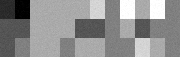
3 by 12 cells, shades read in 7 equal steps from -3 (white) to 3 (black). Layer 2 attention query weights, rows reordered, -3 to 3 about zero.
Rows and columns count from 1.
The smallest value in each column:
1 0 -1 -1 -1 -1 -2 0 -3 -2 -3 0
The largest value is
3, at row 1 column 2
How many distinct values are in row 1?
6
